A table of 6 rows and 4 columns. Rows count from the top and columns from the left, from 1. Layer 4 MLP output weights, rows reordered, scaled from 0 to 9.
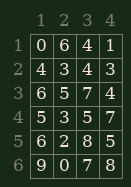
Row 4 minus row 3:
-1 -2 -2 3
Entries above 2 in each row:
2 4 4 4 3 3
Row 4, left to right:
5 3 5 7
